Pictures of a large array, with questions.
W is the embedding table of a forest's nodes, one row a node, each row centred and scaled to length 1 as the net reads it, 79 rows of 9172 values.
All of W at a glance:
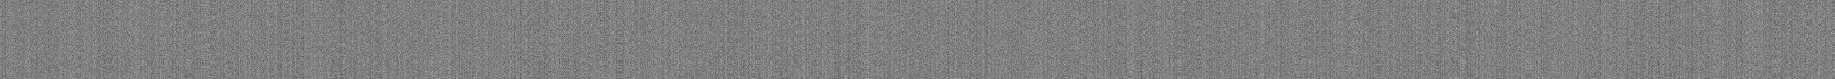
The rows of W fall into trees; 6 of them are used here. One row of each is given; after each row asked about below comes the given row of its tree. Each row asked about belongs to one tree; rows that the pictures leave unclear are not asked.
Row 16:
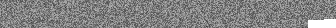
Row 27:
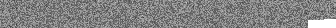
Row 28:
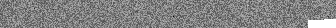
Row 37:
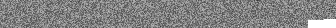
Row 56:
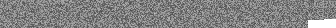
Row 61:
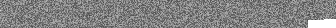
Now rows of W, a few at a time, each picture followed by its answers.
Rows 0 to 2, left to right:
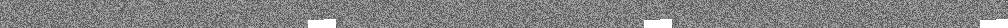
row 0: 37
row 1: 28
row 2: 28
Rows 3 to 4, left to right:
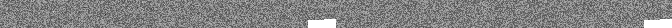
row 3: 56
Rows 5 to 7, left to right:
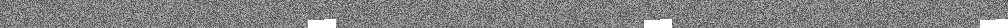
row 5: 28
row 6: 61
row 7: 37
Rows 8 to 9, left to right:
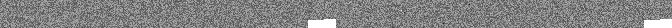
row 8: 61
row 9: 56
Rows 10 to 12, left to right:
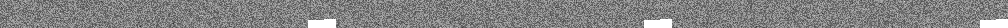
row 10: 28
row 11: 56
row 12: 37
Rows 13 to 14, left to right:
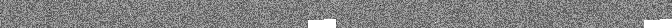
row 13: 27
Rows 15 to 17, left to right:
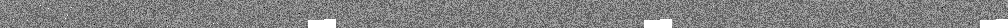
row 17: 27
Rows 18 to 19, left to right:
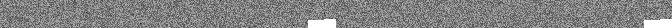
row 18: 61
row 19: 28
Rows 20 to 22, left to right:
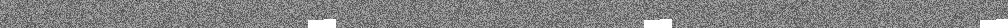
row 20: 37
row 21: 37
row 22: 56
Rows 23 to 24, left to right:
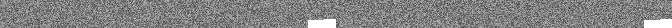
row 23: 37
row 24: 56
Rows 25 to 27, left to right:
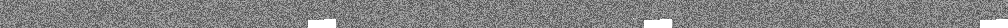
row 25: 56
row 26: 61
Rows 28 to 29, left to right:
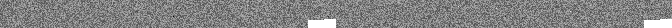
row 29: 56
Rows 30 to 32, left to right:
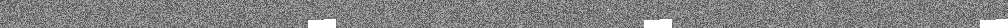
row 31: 37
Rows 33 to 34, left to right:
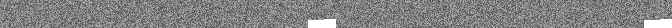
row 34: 61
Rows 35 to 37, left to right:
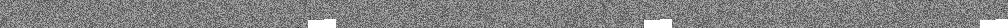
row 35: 28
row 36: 61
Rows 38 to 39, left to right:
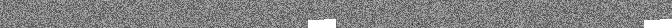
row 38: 56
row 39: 37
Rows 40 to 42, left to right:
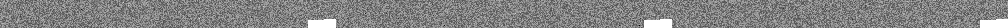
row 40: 37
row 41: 27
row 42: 56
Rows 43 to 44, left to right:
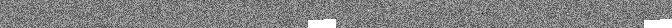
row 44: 16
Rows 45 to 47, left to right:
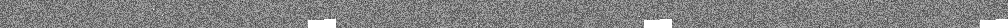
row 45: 28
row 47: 37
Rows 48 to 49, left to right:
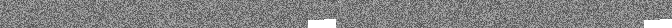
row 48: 56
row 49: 37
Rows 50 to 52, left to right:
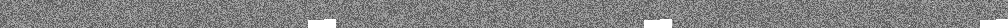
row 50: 28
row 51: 61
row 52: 27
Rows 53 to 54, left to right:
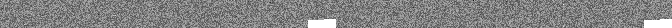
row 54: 61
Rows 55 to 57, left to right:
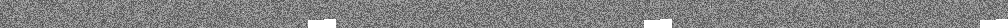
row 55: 28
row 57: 37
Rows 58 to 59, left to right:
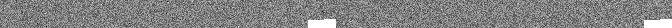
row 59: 28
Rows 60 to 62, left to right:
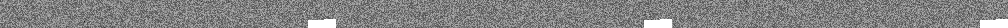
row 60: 61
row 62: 61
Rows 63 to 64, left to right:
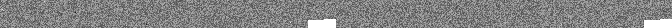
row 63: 61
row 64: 56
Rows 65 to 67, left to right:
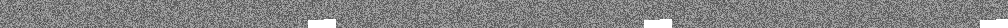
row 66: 37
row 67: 28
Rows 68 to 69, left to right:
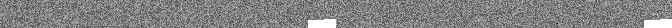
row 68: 61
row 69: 27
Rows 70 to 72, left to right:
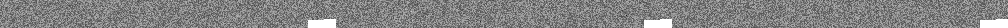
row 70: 37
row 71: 61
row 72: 61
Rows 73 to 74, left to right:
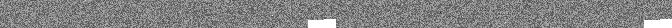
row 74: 56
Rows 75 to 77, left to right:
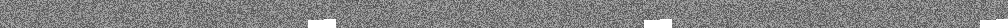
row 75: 37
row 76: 16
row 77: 56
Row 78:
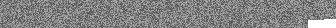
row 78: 61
